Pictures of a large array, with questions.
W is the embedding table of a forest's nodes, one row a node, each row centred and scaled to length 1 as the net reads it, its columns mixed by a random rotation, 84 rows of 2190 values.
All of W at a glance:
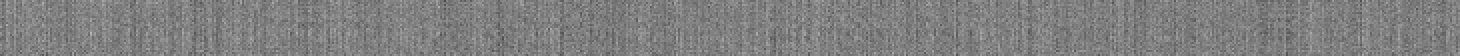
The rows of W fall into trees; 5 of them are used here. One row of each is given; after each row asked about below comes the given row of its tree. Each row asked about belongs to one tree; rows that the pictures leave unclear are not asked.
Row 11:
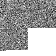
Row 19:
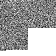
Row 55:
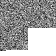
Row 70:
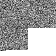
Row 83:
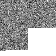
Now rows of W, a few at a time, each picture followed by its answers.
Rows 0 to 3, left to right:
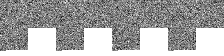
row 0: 83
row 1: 19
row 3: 19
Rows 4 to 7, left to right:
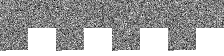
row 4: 11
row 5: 11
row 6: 83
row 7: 19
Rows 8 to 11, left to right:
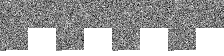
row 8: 19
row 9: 83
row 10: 55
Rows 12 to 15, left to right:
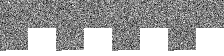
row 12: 19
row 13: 70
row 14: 83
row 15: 11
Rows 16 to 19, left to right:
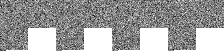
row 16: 55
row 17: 83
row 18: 83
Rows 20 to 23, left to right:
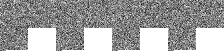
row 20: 70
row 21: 19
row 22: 11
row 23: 70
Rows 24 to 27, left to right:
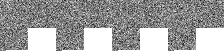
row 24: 11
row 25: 70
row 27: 55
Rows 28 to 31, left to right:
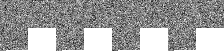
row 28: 83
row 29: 83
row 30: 55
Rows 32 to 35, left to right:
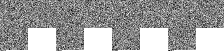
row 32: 55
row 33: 83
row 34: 19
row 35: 70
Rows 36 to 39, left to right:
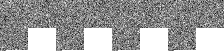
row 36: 19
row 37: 19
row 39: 11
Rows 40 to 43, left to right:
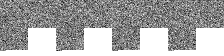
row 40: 19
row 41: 70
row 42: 55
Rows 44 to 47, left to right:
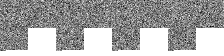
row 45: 83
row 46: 55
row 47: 11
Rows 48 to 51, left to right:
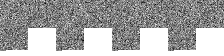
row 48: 11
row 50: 83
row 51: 83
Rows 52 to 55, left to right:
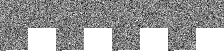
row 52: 11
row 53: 11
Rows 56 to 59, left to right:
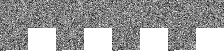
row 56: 83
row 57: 83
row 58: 55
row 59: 55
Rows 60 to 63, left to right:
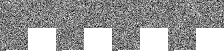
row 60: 19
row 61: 11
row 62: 55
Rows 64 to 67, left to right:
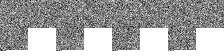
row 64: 55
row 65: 70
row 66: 70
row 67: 83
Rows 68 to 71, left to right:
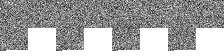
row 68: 19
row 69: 55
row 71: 11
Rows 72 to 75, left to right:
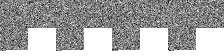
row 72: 83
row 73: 11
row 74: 19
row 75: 55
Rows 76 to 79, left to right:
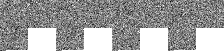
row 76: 70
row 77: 70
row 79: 19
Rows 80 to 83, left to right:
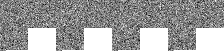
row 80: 83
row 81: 55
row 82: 83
